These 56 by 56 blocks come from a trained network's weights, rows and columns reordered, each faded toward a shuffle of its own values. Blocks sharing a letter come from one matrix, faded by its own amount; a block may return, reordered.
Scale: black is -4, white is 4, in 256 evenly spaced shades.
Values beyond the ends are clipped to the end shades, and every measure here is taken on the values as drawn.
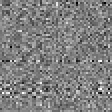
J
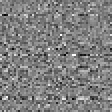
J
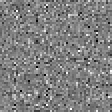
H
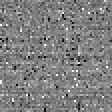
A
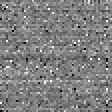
A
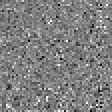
H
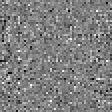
H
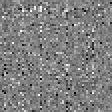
H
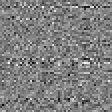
J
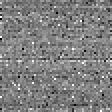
A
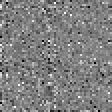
H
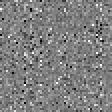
H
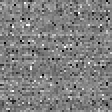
A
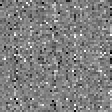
H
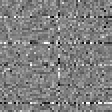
J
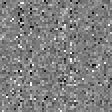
H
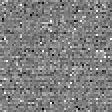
A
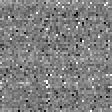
A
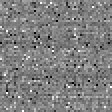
A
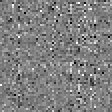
H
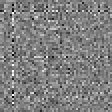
J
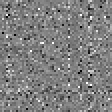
H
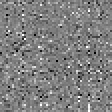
H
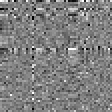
J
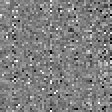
H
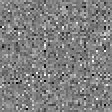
H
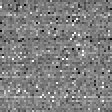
A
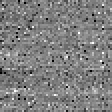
A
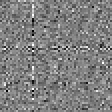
J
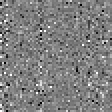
H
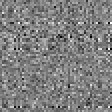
J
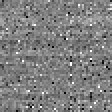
A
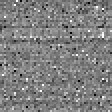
A
